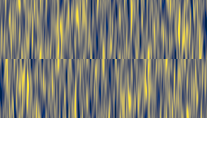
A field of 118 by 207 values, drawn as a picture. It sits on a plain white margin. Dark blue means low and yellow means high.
Grain: streaks running down. Histogram: bell-shaped. Slope: none. Symmetry: a half turn.
